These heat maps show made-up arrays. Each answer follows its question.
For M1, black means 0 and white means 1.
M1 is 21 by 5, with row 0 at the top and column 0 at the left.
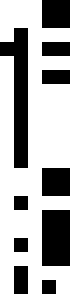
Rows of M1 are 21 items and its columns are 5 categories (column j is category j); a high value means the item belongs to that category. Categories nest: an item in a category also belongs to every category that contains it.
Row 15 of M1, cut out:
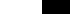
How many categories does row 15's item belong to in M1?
3
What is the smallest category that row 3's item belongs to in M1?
2
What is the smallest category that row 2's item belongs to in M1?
3
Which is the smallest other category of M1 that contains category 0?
2
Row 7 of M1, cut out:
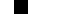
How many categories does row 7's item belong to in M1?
4
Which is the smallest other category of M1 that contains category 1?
0
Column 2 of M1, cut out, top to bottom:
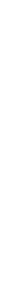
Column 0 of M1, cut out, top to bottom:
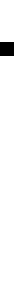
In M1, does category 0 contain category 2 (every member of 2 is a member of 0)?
no
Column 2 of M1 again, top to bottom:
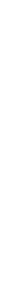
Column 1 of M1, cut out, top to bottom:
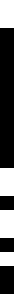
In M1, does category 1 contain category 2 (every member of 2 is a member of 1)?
no
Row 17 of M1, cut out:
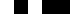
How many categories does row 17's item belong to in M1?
2
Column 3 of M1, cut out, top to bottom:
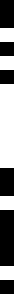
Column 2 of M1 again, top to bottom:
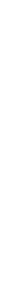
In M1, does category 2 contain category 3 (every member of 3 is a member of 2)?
yes
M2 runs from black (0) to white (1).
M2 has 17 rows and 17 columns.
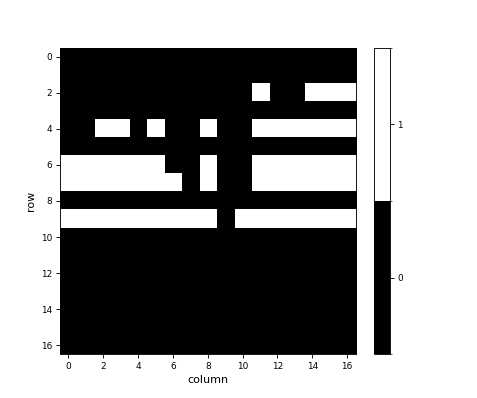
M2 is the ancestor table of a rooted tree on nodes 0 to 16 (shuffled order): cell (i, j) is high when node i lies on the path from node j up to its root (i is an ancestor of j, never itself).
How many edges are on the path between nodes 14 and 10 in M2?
6
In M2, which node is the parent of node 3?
4
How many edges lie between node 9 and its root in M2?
0
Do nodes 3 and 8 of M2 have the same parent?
yes
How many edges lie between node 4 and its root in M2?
3
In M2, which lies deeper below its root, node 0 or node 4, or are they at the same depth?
the same depth
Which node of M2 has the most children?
4
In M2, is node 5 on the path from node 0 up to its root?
no
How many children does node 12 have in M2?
0
